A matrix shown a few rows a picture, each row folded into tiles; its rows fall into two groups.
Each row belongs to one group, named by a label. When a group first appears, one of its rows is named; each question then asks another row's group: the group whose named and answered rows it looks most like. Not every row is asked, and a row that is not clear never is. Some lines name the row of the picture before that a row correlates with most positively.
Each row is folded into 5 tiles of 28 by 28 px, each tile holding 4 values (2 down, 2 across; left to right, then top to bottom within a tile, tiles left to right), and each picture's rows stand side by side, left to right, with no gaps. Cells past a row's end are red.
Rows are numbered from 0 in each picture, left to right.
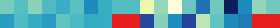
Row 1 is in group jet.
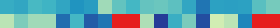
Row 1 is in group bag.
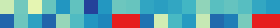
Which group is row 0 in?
jet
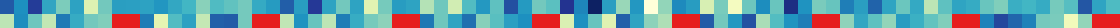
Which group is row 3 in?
jet
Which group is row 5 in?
jet
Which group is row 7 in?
bag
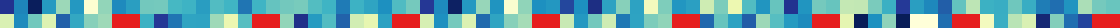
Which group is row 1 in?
bag
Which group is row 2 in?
bag
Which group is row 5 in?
jet
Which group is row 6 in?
bag
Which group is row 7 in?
bag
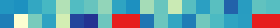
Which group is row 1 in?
jet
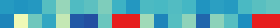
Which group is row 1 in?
bag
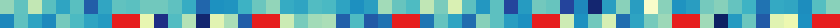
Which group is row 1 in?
bag
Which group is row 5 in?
bag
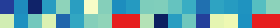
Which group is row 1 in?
bag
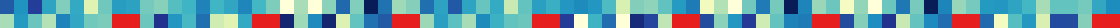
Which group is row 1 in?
bag
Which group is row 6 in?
jet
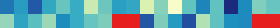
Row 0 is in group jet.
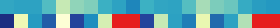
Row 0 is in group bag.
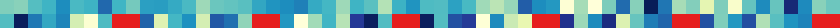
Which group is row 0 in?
bag
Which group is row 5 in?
jet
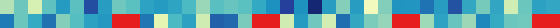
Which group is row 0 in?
jet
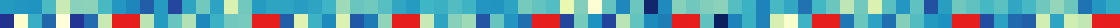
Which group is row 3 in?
bag
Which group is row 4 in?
jet
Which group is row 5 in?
bag
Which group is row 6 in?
jet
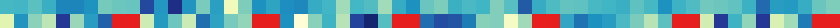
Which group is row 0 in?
bag
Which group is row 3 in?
bag
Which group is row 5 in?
bag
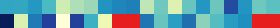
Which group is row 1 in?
jet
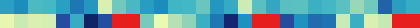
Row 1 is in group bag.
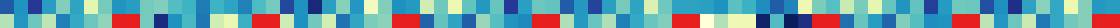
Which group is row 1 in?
bag
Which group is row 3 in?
jet
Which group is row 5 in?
bag
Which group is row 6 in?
jet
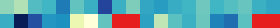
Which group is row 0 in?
bag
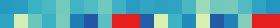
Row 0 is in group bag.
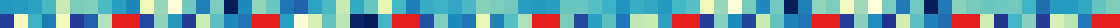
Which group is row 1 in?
jet
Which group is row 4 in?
bag
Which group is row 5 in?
jet
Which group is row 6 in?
jet
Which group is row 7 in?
bag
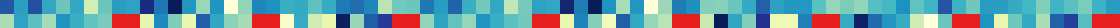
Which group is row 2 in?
bag
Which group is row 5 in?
bag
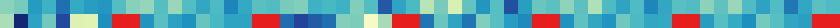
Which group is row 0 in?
bag
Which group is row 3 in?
jet
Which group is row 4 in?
jet
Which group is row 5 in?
jet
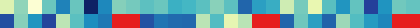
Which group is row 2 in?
jet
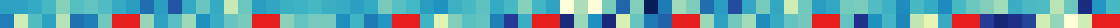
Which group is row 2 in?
bag
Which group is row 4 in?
jet
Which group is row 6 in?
bag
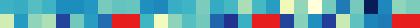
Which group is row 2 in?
jet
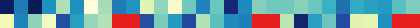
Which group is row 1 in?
jet
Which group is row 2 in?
bag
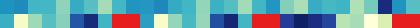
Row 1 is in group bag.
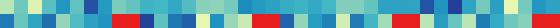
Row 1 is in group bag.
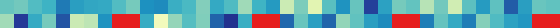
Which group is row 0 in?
bag
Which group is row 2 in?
jet
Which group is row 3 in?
jet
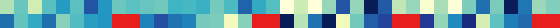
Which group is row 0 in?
jet
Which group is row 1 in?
bag
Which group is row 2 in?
jet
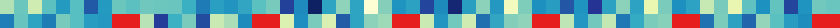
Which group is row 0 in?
jet
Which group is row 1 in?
bag
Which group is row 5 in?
jet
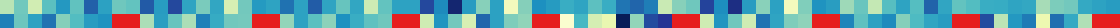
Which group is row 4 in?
bag
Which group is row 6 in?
jet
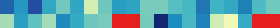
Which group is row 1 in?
bag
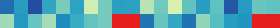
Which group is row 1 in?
jet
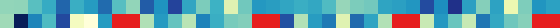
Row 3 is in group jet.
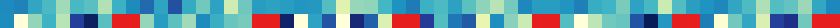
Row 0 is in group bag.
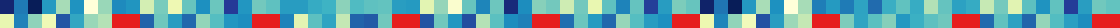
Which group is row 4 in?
jet
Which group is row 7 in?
jet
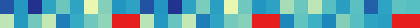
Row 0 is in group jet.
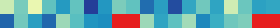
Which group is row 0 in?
jet
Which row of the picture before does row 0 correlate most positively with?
2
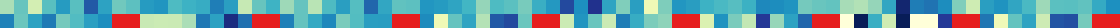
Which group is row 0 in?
jet
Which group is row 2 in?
jet
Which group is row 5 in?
bag
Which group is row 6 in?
bag
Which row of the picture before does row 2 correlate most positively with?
0
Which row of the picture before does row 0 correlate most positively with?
0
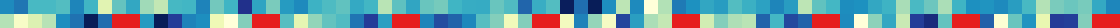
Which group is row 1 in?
bag
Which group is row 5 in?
bag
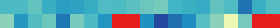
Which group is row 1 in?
bag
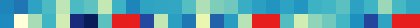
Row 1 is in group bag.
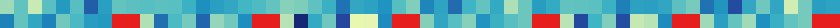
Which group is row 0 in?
jet
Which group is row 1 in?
bag
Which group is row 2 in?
bag
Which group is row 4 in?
bag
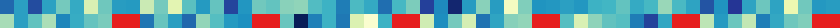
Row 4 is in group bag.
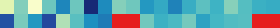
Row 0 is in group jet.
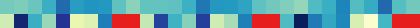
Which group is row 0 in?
bag
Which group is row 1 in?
bag
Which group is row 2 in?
bag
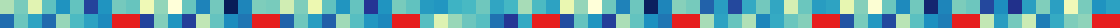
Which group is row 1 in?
jet
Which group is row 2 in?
jet
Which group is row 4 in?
jet
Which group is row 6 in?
jet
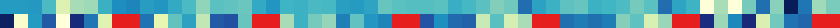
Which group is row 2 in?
bag
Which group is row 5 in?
jet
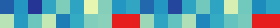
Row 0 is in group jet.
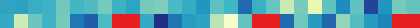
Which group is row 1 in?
bag
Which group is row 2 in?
jet
